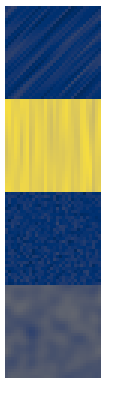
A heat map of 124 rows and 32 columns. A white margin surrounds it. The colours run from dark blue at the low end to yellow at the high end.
It is made of 4 by 1 panels. Panel 1,1: very low, slanting up to the right, faint in contrast. Panel 2,1: very high, streaked downward, faint in contrast. Panel 3,1: very low, fine-grained, faint in contrast. Panel 4,1: low, blotchy, faint in contrast.
